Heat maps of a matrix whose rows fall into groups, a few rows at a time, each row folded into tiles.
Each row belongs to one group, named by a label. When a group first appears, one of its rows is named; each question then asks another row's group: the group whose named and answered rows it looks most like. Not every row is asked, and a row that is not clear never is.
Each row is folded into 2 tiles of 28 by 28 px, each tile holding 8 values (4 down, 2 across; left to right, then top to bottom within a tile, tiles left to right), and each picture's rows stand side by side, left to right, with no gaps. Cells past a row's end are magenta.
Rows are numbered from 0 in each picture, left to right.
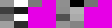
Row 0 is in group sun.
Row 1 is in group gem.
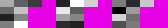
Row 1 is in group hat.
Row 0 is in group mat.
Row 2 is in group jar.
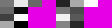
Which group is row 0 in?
sun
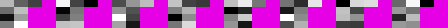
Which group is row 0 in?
mat
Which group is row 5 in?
jar
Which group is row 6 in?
hat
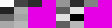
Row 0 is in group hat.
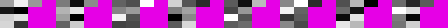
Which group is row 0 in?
sun
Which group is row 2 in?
jar
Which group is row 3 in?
mat
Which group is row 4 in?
jar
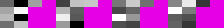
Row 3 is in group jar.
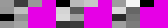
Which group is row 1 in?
hat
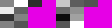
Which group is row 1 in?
mat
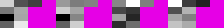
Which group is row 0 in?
mat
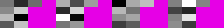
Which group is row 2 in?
hat
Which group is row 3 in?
sun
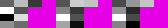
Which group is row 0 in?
sun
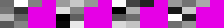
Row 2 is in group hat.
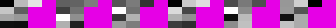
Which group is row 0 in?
hat
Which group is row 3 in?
hat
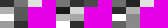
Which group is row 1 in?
gem
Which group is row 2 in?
jar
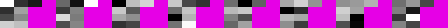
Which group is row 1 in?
jar
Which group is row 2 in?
hat
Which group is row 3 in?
mat
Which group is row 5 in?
sun
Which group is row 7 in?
sun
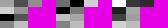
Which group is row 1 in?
jar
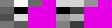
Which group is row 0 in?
sun
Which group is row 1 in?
sun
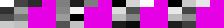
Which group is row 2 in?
hat
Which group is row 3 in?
hat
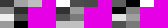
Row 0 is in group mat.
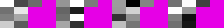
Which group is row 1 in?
sun
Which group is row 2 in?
gem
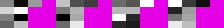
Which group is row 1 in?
mat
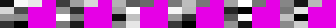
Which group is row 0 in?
hat
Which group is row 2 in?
mat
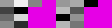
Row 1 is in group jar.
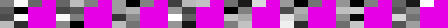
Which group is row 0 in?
sun
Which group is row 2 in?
gem
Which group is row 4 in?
jar
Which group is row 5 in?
gem
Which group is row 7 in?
jar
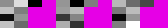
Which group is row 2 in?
mat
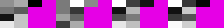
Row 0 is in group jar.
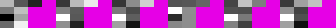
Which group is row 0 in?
mat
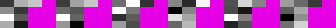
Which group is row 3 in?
jar
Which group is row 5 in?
mat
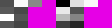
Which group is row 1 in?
hat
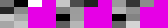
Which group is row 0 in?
jar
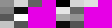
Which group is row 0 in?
sun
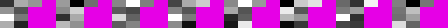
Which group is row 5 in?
hat
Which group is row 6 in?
jar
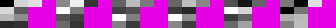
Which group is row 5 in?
jar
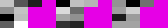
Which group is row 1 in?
hat
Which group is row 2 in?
gem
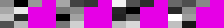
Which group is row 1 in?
mat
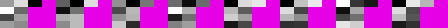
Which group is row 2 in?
gem
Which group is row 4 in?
hat
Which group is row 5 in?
hat
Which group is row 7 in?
hat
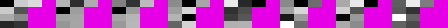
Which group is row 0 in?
hat
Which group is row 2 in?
jar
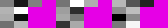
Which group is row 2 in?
mat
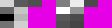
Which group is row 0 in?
mat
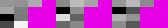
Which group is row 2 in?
sun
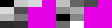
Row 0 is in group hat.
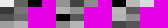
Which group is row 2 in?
hat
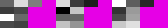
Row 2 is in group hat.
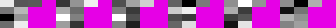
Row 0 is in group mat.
